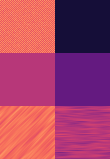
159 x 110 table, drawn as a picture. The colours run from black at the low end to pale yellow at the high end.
It is made of 3 by 2 panels. Panel 1,1: high, checkered. Panel 1,2: very low, flat. Panel 2,1: middling, flat. Panel 2,2: low, flat. Panel 3,1: high, slanting up to the right, faint in contrast. Panel 3,2: middling, streaked across, faint in contrast.
